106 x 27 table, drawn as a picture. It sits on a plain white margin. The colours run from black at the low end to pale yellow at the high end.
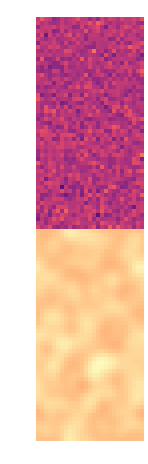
It is made of 2 by 1 panels. Panel 1,1: middling, fine-grained. Panel 2,1: very high, blotchy, faint in contrast.
